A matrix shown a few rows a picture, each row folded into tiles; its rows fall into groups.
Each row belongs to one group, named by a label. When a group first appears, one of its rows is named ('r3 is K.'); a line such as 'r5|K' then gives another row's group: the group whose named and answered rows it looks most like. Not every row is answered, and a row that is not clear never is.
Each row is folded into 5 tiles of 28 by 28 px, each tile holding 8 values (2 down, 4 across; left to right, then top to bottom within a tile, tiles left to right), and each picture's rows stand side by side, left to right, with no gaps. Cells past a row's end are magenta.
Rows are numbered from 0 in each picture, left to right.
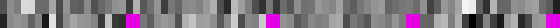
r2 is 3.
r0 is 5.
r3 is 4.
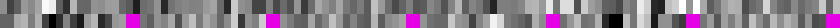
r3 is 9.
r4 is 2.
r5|5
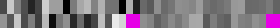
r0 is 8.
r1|3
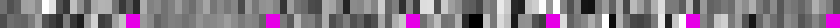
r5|4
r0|4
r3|2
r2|8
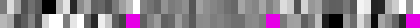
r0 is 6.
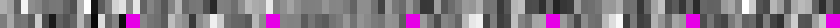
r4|3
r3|3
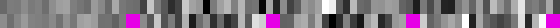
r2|4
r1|8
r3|8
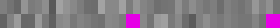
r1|4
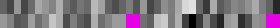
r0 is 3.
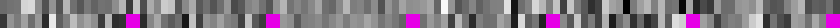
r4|8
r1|5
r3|2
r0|5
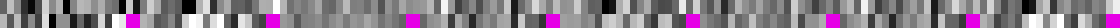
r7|6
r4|6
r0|8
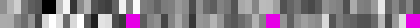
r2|8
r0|6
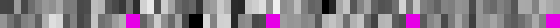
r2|6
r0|3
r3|9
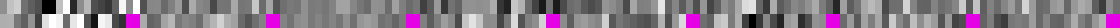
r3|3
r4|8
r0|6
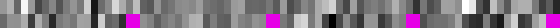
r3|4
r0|2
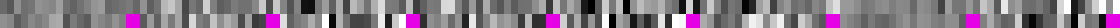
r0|3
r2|8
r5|6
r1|5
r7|2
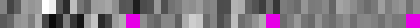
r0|4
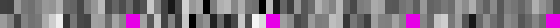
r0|3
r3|4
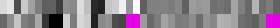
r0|2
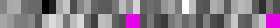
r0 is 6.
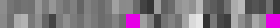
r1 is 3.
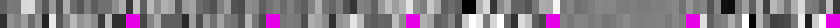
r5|8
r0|5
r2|9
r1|5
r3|6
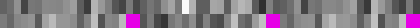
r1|4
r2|3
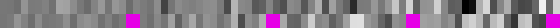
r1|3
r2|9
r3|6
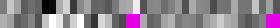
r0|6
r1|9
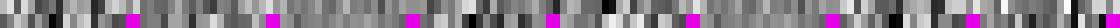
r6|2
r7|2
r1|9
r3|4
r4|6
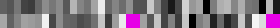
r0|8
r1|8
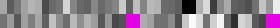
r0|5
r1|6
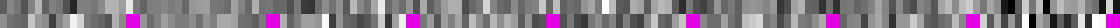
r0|9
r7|8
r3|5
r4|4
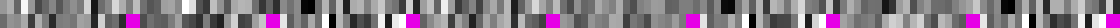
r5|8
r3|2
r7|8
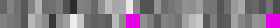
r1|3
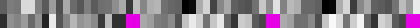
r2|6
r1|6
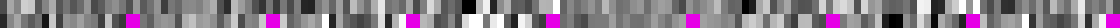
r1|3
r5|6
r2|8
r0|5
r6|2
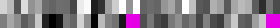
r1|4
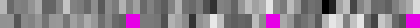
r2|6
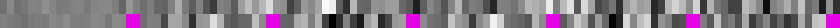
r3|9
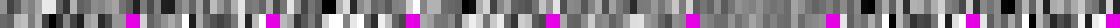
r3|6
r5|3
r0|4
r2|6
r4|9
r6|8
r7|8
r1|8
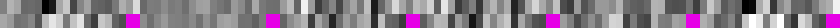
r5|6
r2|2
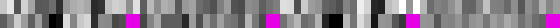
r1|5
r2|2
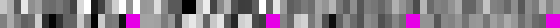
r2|4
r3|5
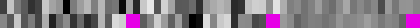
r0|8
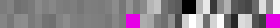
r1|6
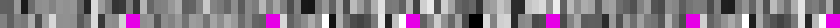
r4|5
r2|8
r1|5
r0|3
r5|8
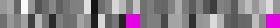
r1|9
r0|2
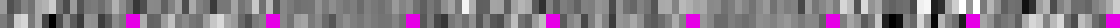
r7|6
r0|4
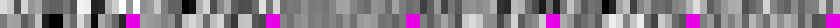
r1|6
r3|3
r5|5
